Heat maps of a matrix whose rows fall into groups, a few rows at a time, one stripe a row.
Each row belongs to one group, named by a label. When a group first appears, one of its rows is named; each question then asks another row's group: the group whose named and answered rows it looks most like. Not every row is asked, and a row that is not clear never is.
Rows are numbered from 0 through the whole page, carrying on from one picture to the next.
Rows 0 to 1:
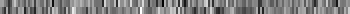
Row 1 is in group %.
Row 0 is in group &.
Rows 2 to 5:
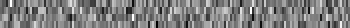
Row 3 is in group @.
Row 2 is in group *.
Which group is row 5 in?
&
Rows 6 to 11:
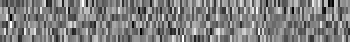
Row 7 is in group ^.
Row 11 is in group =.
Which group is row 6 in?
@
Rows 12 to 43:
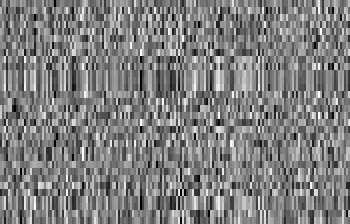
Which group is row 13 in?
@
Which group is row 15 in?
*
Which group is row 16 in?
&
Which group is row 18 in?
&
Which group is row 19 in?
%
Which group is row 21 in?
@
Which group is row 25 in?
^
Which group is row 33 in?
@
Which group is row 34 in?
@
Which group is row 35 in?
&
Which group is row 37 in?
=
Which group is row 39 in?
=
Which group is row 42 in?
=
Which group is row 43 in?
=
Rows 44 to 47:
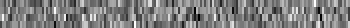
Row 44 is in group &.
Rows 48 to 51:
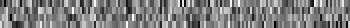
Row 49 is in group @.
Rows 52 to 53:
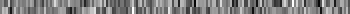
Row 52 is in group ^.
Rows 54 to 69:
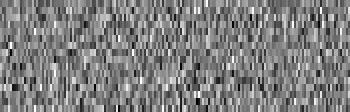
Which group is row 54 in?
&
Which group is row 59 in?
&
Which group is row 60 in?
*
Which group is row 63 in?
=
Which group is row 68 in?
=
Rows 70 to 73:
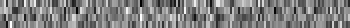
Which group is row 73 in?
*
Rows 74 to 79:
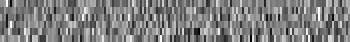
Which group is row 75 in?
^
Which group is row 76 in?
@
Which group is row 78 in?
=
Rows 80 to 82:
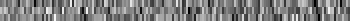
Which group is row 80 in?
&
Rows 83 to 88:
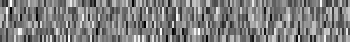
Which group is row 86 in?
^
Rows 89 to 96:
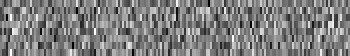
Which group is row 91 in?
*
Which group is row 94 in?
^
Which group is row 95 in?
@
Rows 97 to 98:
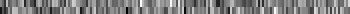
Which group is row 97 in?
%
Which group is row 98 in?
=
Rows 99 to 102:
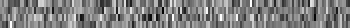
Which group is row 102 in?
*
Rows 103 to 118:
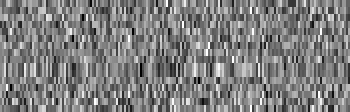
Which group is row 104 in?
@
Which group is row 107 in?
*
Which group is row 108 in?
@
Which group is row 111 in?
^
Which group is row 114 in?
*
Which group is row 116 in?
@
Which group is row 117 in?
=
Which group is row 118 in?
@
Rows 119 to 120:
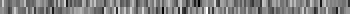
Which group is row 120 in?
&
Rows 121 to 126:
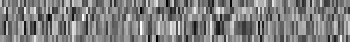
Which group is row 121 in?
^
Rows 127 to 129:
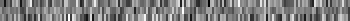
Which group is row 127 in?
=
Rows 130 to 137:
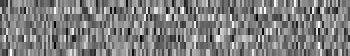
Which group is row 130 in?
=
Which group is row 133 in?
^
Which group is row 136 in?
^
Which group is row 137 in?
*
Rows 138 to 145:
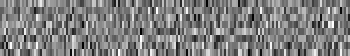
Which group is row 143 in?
%
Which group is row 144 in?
*
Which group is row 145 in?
&
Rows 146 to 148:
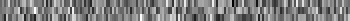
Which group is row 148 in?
%
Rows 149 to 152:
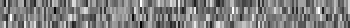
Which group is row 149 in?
%
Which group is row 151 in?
*
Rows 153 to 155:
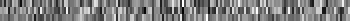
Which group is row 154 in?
^
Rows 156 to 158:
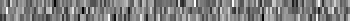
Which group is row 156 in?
^
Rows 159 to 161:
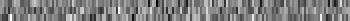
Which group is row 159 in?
&
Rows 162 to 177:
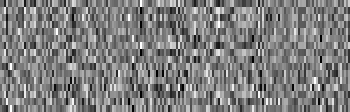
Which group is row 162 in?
%
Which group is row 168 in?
%
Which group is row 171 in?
*
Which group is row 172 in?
&
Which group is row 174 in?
^
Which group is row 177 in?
*
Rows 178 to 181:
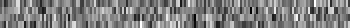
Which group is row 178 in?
=
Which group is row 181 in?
%
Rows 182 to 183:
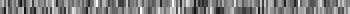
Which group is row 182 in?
=
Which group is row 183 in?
%
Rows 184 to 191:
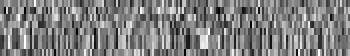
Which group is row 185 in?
%
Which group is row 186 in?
=
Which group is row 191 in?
^
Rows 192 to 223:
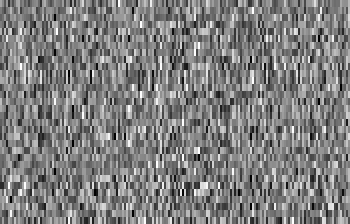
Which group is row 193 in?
*
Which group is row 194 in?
^
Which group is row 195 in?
%
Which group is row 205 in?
%
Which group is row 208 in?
@
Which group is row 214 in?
=
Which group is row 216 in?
^
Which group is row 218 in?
=
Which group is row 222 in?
*
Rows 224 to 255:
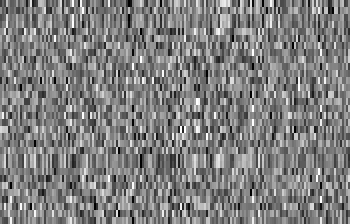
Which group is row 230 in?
^
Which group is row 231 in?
*
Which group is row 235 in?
^
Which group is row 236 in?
=
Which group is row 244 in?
&
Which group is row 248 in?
^
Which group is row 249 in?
@
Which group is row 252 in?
*
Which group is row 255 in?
*
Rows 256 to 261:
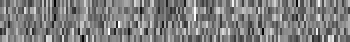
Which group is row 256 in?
^
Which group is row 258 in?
^
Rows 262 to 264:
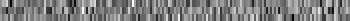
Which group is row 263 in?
@
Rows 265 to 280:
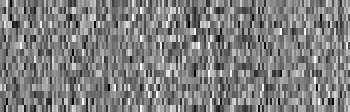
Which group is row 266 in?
%
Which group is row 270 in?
%
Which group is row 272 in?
@
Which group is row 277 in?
@
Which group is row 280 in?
%
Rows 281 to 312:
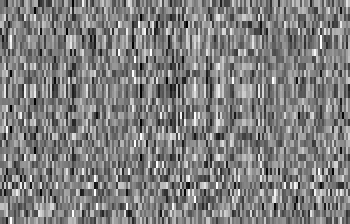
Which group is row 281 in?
@
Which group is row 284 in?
&
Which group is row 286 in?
*
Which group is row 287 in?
*
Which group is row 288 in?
&
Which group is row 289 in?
^
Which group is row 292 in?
^
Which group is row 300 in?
%
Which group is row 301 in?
^
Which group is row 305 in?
@
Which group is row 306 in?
=
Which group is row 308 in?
=
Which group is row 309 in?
^
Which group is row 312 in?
*
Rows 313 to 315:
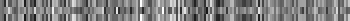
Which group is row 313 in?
%
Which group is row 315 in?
%
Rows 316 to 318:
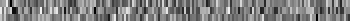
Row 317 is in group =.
